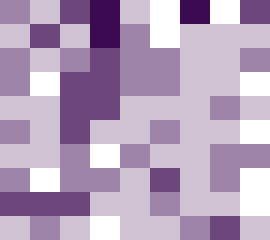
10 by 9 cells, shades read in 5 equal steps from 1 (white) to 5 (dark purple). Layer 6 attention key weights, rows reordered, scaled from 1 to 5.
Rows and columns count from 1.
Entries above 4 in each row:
2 1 0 0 0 0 0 0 0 0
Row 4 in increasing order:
1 1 2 2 3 3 3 4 4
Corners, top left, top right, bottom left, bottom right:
3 4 2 2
